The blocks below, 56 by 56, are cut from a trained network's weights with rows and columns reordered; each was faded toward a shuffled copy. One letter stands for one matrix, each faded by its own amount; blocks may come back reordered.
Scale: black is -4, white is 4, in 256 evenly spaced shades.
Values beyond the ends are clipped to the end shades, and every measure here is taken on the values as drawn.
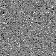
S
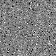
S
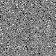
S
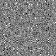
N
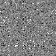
N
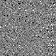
N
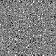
N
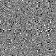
N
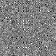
N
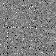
N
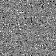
S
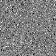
S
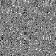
N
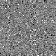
N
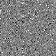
N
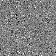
S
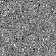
N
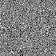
S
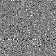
N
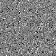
S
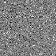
S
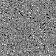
S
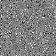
N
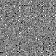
N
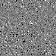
N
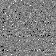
N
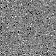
S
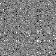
N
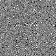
N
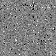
N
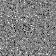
S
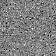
S
